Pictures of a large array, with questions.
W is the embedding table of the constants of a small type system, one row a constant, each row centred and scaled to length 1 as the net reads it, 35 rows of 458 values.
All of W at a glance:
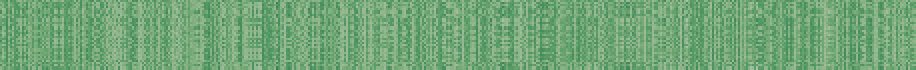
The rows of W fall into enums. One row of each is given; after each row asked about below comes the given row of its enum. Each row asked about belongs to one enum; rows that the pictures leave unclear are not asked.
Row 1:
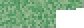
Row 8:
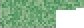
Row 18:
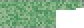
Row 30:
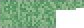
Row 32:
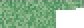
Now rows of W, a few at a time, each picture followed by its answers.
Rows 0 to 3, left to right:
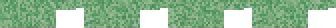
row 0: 30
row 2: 18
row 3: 1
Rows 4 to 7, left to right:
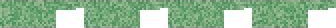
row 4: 8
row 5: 32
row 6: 32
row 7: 1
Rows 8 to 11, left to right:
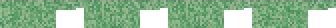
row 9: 30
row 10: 30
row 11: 18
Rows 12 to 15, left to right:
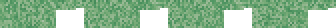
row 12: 30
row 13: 32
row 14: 32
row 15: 18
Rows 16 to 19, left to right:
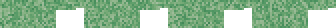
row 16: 8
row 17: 32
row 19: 30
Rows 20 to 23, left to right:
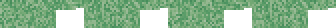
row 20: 32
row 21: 30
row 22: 8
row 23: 30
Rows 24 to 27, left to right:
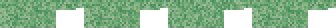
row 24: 18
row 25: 18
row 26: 32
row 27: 18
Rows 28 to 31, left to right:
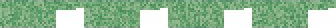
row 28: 8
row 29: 18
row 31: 1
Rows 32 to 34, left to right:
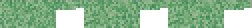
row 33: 1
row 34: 1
